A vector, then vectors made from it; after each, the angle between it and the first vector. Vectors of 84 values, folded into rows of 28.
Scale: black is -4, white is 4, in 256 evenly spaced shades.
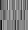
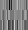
orthogonal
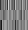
nearly parallel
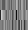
orthogonal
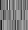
nearly parallel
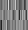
partly aligned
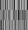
partly aligned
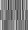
nearly opposite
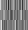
nearly opposite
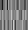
partly aligned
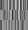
partly aligned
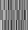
partly opposed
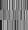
nearly parallel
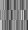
partly opposed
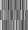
nearly opposite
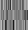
partly opposed
